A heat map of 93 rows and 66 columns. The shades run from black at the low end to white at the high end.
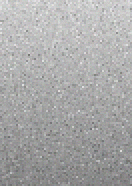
Odd rows or columns: none. Slope: up to the top. Stripes: none. Grain: fine.
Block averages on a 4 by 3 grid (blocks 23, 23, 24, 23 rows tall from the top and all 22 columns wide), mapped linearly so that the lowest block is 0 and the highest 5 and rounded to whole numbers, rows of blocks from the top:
555 / 333 / 222 / 000
